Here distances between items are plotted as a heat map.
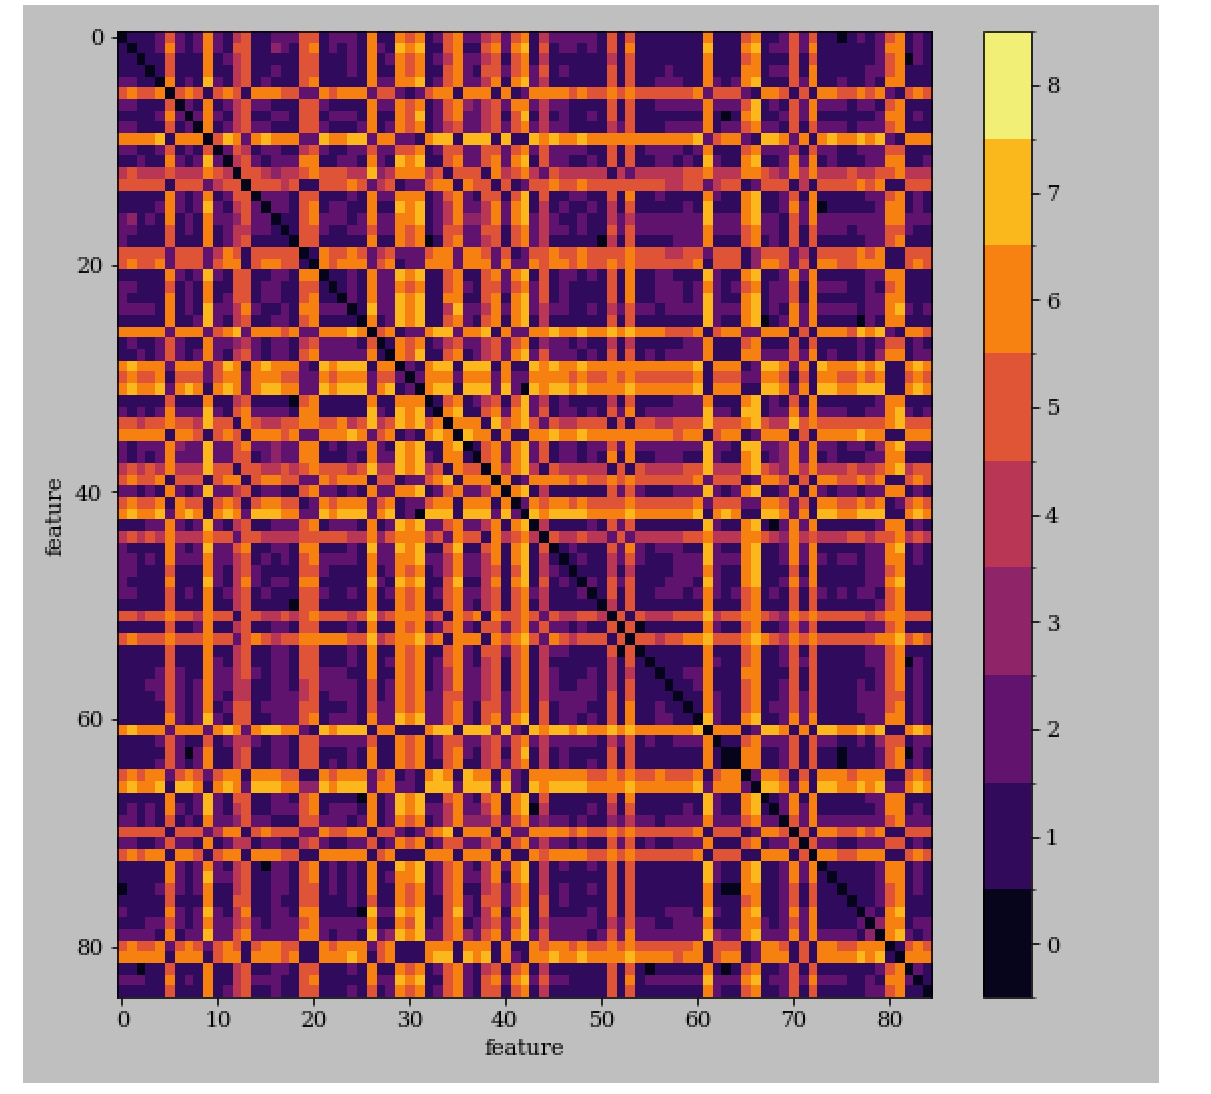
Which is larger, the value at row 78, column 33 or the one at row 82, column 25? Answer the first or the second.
the first
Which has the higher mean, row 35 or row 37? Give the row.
35
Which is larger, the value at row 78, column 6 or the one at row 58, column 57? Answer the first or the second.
the first
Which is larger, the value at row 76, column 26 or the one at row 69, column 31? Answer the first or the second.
the second
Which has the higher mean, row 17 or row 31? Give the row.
31
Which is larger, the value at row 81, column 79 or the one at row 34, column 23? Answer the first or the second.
the first
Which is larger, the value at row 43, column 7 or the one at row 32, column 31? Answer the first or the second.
the second
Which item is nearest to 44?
38
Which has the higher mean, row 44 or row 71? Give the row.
44
